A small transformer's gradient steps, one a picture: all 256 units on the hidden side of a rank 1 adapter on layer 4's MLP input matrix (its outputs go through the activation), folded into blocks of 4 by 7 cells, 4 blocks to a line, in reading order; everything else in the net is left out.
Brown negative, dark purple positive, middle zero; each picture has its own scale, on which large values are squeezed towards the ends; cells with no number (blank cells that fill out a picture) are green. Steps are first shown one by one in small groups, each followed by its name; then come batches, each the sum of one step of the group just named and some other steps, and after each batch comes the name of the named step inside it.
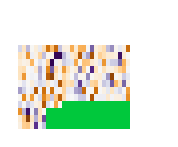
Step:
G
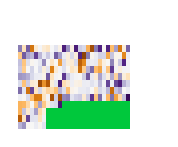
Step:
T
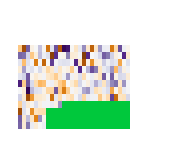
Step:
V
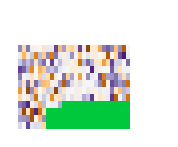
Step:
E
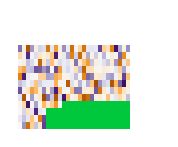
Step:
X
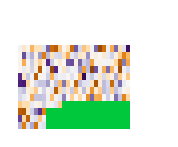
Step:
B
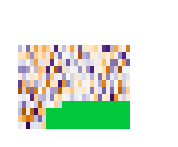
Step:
E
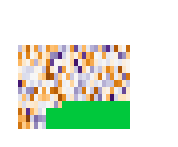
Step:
G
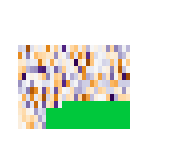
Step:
X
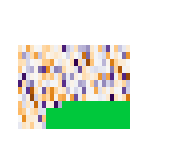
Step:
V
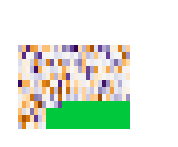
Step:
T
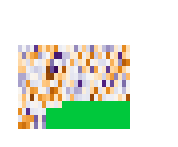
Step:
G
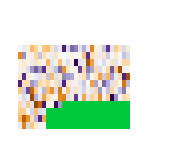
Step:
T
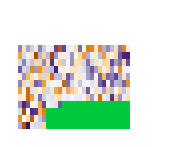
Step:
E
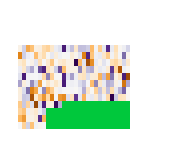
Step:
T
